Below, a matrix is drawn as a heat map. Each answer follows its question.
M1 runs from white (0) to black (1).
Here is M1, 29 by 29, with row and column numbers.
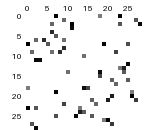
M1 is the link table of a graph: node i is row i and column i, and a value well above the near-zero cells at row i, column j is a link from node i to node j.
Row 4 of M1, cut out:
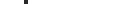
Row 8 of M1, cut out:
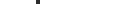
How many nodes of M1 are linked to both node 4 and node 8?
0
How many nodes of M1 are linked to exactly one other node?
9
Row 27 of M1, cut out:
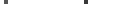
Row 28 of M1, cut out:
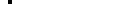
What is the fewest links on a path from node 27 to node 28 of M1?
5
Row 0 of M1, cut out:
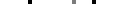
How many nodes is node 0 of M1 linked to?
3
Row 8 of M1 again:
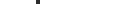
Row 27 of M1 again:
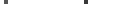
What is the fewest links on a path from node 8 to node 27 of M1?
3
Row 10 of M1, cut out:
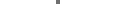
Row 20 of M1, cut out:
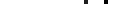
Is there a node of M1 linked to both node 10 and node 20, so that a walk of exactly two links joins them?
no
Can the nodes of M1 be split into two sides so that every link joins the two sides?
no
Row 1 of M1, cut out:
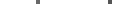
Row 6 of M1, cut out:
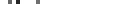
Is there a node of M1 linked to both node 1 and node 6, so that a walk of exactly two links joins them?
yes
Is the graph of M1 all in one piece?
yes
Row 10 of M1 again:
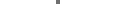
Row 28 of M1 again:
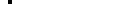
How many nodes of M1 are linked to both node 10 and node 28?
0
